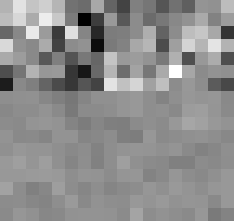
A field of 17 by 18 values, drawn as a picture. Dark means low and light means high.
A horizontal seam about 40% of the way down splits the table, and the bottom part is calmer. Neither half mirrors the other. The ninth with the lowest average is the top middle. There are no regular stripes.
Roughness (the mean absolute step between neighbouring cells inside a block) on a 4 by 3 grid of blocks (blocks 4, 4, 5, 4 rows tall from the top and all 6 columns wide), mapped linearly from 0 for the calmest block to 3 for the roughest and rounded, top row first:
322 / 222 / 000 / 000
